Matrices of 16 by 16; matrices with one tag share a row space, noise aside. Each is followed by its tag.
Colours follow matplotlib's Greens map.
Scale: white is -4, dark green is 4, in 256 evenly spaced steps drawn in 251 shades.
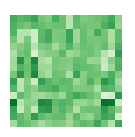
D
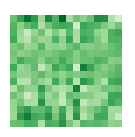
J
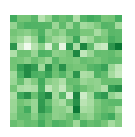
J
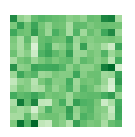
D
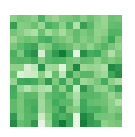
J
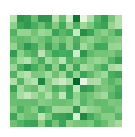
J
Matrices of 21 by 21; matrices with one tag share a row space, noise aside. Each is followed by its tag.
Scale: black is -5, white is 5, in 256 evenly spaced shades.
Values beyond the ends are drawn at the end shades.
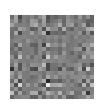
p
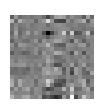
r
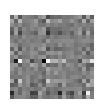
p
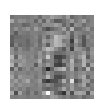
r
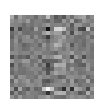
r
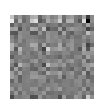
p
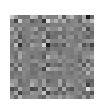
p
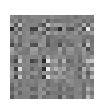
p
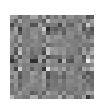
p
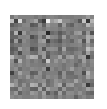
p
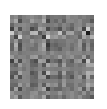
p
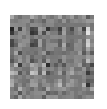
p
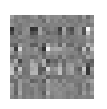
p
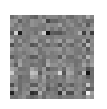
p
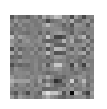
r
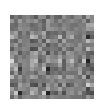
p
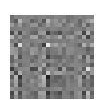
p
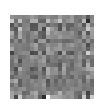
p
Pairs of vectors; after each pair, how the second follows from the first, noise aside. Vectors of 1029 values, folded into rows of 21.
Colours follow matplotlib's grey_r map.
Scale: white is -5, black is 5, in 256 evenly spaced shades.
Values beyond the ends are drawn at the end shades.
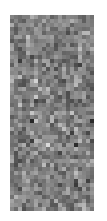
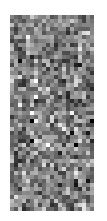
scaled up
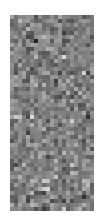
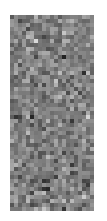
negated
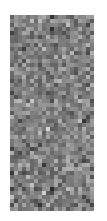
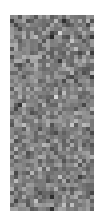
reversed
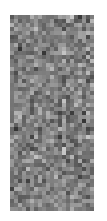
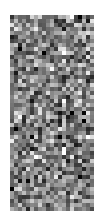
scaled up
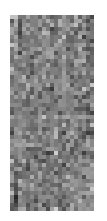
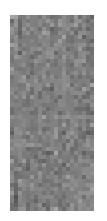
shrunk
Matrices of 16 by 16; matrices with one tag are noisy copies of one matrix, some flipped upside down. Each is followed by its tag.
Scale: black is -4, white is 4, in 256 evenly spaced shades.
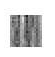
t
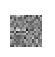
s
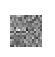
s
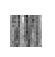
t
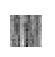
t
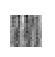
t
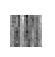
t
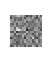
s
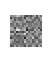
s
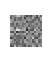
s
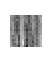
t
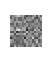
s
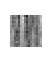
t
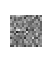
s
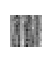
t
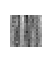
t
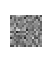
s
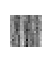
t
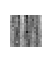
t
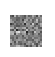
s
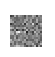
s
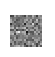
s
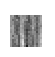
t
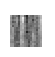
t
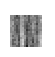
t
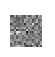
s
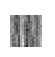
t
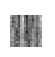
t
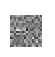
s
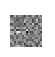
s
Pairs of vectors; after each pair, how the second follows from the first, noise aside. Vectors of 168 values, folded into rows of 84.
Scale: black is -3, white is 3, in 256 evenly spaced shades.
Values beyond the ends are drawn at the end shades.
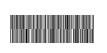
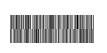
reversed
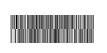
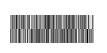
reversed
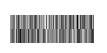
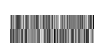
shuffled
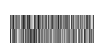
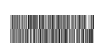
shuffled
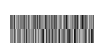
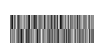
reversed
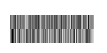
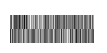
shuffled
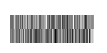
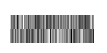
shuffled
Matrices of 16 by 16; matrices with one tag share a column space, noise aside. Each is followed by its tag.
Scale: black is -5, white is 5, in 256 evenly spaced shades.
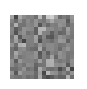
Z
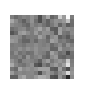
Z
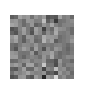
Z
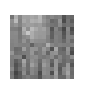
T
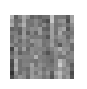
T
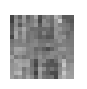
T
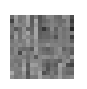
T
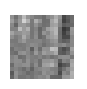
T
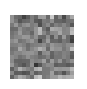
Z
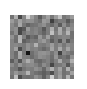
Z
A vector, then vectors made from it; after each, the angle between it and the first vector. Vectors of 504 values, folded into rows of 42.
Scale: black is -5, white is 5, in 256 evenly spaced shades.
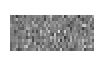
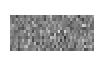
nearly parallel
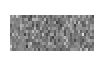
partly opposed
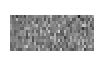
nearly parallel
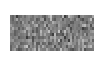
nearly parallel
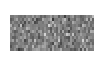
partly aligned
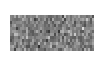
partly opposed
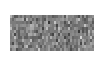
partly aligned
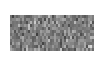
partly aligned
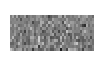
partly opposed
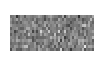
nearly parallel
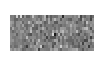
partly opposed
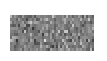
orthogonal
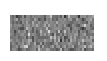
nearly parallel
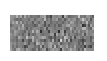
nearly opposite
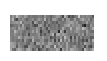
nearly opposite
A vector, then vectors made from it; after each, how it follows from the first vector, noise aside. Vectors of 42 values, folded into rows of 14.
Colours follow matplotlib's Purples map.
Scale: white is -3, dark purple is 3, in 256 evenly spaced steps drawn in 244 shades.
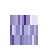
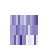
wrapped around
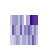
negated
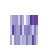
negated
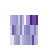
negated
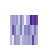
negated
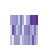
negated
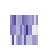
wrapped around
